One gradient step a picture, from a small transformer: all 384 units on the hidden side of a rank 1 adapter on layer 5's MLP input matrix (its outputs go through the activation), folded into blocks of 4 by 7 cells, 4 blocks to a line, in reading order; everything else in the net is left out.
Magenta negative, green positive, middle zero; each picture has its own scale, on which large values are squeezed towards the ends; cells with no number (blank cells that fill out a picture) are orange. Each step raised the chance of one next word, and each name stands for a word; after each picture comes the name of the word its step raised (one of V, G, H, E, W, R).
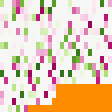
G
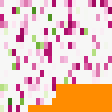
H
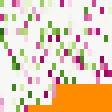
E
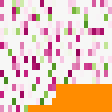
G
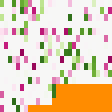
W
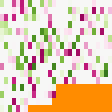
W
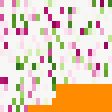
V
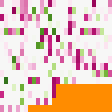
H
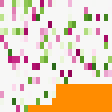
G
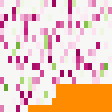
G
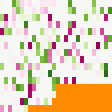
E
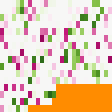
W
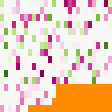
V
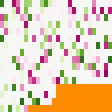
E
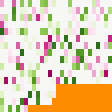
E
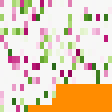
G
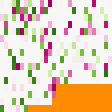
H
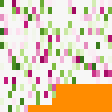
E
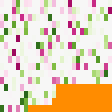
H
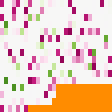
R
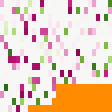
G
